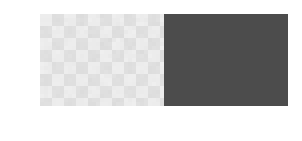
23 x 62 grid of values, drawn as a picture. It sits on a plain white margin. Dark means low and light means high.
It is made of 1 by 2 panels. Panel 1,1: very high, checkered, faint in contrast. Panel 1,2: low, flat.
